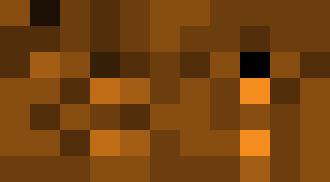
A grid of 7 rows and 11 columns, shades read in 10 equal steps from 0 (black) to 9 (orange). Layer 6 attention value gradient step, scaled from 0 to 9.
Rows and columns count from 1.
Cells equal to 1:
1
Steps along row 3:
up down down up up down up down up down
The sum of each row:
43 41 39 56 48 58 49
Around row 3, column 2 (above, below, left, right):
3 5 3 5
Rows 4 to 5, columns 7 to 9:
5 4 9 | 5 4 5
